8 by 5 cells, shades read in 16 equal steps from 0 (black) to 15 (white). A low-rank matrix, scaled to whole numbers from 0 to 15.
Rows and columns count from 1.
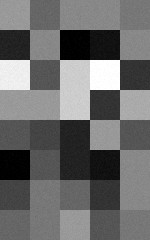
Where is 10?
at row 4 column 5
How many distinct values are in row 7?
5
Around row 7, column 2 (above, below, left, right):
5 7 4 6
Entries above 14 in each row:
0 0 1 0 0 0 0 0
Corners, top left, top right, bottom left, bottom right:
9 7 6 7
